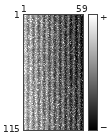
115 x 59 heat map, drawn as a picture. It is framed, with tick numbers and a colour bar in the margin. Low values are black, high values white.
Stripes: upright, repeating 11 times. Slope: up to the left. Histogram: bell-shaped.
